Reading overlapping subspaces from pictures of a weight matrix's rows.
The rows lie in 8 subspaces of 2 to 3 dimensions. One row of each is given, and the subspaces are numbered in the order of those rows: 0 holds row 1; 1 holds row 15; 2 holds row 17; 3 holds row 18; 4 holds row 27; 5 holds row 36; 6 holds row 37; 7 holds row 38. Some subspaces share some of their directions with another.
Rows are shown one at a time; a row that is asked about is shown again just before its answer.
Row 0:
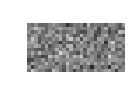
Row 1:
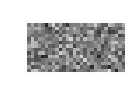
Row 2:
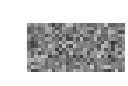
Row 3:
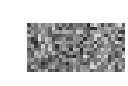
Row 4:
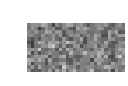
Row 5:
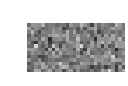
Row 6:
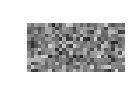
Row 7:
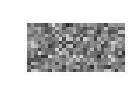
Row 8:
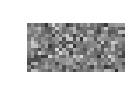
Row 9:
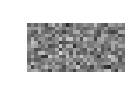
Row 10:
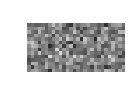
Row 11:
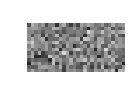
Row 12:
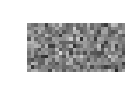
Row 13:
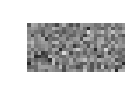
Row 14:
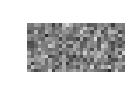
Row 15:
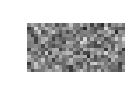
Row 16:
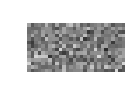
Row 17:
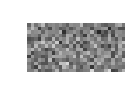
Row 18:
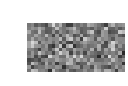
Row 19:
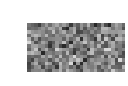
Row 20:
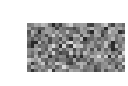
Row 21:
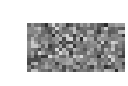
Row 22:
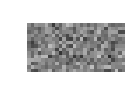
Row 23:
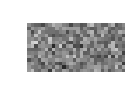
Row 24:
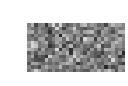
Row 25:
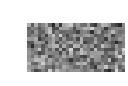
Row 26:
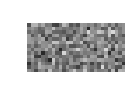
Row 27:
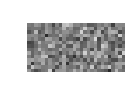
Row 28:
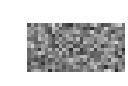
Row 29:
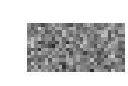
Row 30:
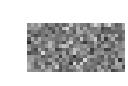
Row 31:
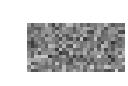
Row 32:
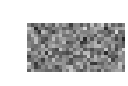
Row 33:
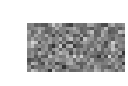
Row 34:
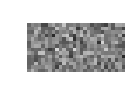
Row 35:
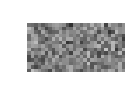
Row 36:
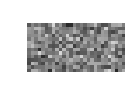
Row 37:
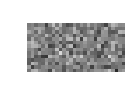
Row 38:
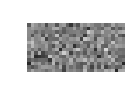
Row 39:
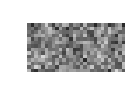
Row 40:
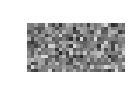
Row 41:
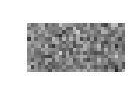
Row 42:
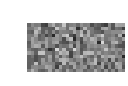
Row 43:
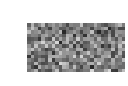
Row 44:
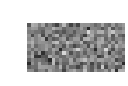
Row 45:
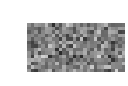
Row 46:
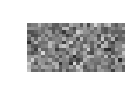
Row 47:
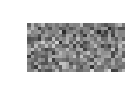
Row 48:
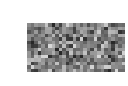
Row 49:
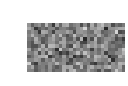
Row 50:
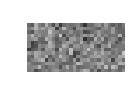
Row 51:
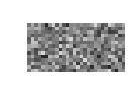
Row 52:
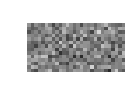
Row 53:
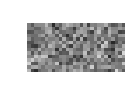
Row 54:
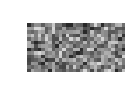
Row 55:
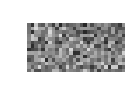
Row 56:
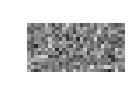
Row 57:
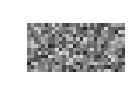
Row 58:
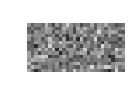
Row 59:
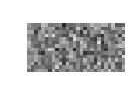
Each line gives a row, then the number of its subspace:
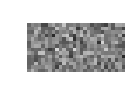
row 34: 4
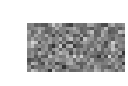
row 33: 3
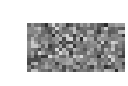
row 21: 4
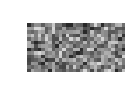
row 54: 5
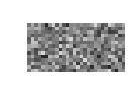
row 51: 0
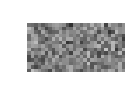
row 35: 1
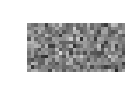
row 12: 6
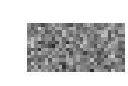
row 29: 2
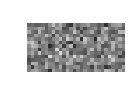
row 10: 0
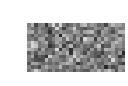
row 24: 5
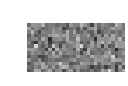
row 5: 3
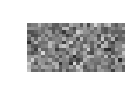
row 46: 0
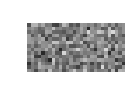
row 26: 7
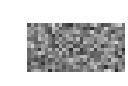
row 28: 5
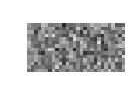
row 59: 4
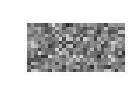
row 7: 6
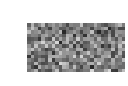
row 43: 2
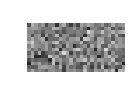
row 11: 7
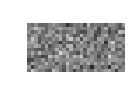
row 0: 5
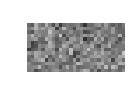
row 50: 5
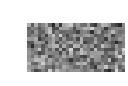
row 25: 5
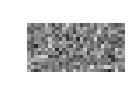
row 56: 3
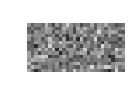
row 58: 3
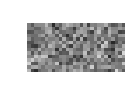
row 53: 0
